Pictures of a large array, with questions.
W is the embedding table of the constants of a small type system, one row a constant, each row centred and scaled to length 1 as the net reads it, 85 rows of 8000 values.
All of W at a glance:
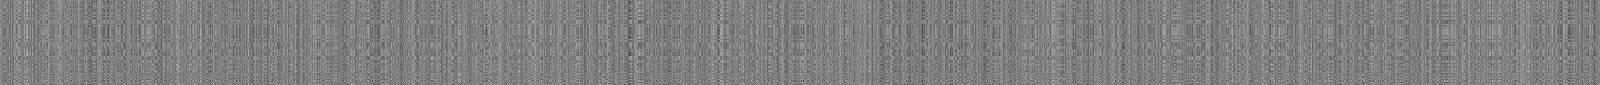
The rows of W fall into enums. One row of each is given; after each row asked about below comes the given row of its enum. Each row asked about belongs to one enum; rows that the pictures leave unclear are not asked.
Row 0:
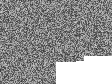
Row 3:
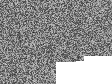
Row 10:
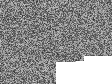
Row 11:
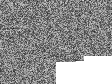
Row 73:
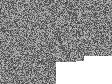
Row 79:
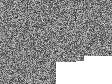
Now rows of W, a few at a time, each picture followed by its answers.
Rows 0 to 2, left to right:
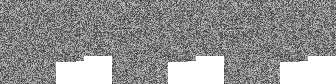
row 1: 11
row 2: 11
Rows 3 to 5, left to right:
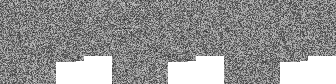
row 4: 11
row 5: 73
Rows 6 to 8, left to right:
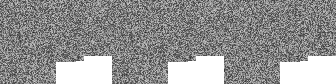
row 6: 3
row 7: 3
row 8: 0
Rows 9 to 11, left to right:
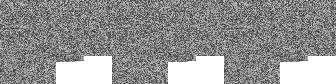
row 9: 11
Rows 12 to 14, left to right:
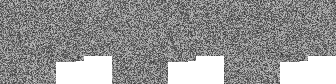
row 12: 3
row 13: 73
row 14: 10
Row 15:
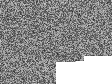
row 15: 10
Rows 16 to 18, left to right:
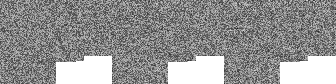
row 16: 73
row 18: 11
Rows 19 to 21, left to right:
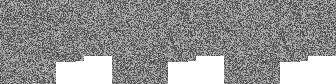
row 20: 73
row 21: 73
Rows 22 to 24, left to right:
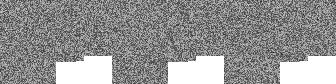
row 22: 0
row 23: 73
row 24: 10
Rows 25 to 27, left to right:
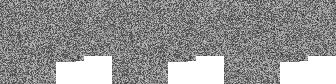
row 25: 3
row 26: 3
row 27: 10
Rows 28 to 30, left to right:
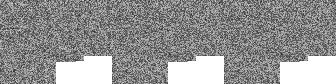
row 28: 11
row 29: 10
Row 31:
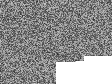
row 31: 10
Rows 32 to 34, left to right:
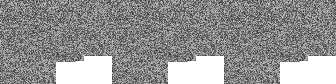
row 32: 10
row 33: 10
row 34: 10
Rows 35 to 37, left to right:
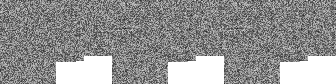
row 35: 0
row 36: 11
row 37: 11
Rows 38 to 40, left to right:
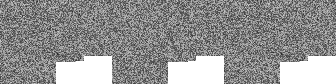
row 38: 10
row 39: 73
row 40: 10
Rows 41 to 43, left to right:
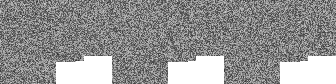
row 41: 10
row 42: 73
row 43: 0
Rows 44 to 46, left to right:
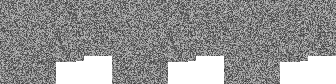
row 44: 73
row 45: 73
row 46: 0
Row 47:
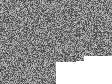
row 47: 0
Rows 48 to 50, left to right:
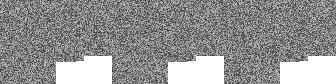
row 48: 0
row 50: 3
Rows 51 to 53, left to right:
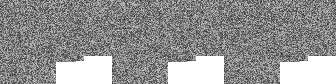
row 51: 3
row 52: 11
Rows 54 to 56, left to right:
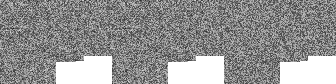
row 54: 11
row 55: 11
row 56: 73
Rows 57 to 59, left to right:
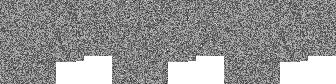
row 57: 73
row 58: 79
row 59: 73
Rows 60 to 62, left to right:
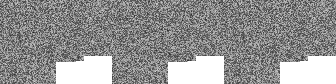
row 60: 3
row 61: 10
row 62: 3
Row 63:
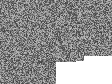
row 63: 73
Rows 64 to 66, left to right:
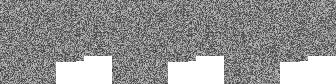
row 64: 0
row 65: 0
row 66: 3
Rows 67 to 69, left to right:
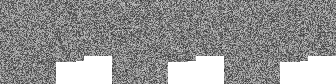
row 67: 73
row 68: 11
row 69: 0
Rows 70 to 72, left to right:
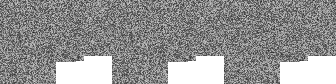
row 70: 3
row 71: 3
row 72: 10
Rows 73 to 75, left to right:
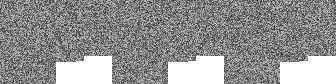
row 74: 79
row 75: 10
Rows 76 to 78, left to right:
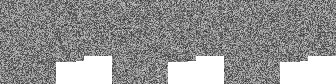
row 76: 73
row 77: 11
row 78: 0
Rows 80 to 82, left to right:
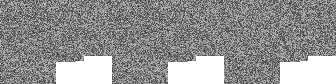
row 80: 10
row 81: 10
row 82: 73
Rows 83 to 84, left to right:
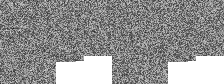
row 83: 11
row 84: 3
